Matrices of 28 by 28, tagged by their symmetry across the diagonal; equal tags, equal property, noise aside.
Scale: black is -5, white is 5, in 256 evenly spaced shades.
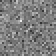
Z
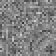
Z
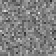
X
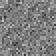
Z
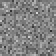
X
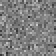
X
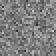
X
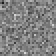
Z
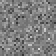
Z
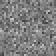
X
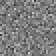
Z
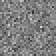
X
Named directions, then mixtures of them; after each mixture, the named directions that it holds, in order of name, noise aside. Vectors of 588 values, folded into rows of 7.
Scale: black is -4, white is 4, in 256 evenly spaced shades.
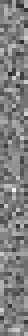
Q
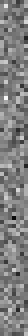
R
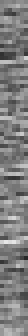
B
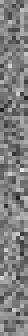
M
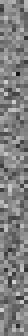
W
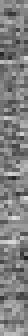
B, M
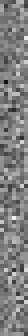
R, W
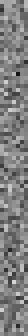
W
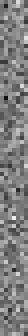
R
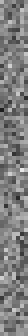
M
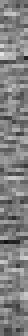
B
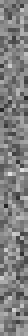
M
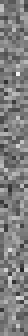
W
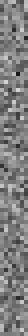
M, W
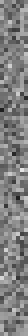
M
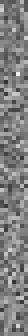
W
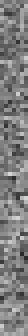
B, M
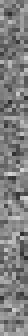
B, M
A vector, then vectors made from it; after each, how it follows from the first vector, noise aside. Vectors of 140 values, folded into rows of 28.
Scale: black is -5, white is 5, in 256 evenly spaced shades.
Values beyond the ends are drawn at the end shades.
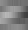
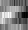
scaled up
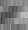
negated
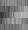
reversed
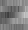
negated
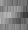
copied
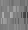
partly zeroed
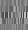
sign-scrambled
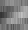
reversed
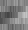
negated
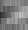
reversed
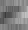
negated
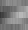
reversed
